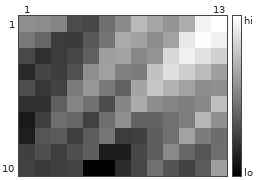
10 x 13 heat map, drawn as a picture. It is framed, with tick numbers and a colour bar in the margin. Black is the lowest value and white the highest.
The field climbs toward the top right. There are no lone odd cells. The bottom left is the calmest part. The ninth with the highest average is the top right.
